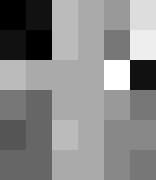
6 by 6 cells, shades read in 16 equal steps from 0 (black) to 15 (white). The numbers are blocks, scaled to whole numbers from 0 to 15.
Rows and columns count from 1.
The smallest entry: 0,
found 2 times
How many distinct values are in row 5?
5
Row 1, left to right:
0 1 11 10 9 13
